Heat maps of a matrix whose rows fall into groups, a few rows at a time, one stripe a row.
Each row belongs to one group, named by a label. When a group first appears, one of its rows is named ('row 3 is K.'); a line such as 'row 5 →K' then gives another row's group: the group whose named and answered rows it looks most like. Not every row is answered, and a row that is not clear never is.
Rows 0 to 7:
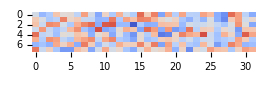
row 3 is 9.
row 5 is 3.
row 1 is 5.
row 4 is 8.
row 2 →3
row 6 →5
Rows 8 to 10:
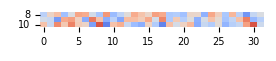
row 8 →9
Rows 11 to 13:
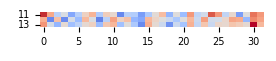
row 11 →8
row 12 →8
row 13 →8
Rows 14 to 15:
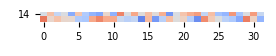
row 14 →9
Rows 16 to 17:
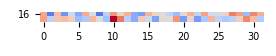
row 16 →8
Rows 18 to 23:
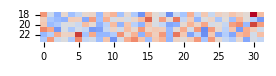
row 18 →8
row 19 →5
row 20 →8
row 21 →9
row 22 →5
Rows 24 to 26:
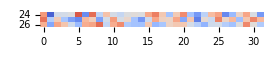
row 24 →5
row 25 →8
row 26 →3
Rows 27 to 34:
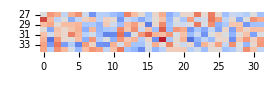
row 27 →9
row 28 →8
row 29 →9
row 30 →5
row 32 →5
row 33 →8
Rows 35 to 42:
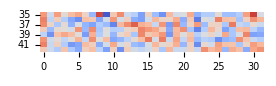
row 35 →3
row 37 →9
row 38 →5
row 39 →5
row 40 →5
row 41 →8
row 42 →8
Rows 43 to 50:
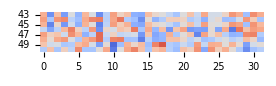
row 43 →8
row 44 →3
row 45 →8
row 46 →5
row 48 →3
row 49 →9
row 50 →9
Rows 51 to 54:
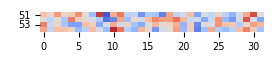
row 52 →5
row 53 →8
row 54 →3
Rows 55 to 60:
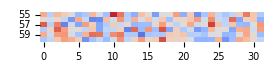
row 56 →9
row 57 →8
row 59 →3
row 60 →5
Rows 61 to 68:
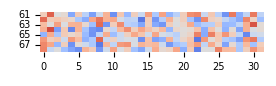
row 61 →9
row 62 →3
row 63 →3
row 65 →9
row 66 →3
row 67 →9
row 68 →8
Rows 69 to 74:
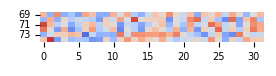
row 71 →8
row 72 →8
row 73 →5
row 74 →9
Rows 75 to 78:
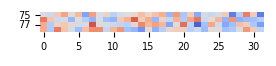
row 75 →5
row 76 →9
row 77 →5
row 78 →3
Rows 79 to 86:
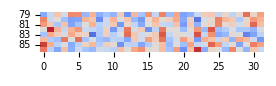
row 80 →8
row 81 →8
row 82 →9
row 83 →9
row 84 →5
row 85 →8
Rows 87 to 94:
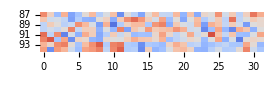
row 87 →8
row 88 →9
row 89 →9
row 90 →5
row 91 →8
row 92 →9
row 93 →3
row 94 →3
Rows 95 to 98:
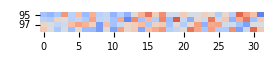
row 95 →5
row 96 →5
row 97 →9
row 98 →9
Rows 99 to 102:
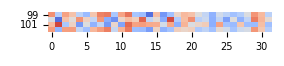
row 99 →3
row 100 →5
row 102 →3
